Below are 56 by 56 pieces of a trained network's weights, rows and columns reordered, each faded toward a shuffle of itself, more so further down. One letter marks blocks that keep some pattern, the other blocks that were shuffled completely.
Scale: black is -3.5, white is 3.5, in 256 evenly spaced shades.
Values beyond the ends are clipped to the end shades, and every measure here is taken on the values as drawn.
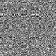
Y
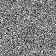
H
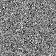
H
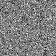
H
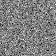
H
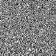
Y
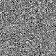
Y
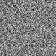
Y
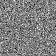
H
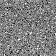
H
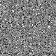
Y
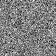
H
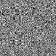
Y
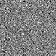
Y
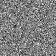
Y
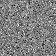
H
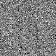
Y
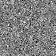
H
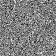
H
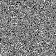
Y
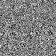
Y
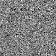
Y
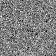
H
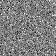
H
